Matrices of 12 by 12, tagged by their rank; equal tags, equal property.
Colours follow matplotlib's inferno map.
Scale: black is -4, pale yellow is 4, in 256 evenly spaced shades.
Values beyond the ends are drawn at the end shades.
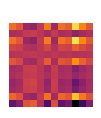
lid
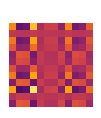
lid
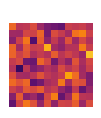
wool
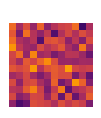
wool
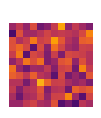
wool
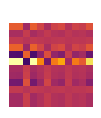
lid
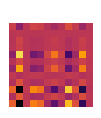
lid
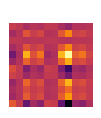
lid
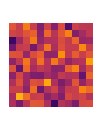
wool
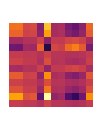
lid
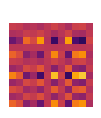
lid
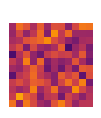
wool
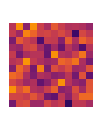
wool
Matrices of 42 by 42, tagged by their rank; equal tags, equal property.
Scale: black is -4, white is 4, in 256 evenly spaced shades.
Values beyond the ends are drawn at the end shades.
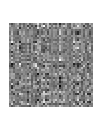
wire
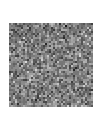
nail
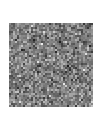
nail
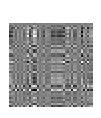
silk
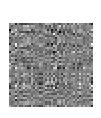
wire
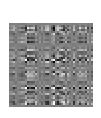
silk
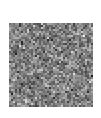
nail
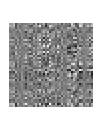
wire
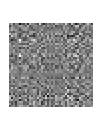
wire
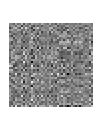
wire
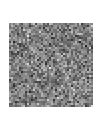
nail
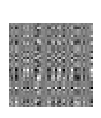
silk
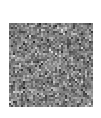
nail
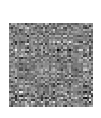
wire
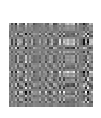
silk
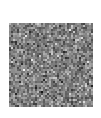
nail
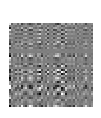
silk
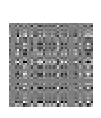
silk
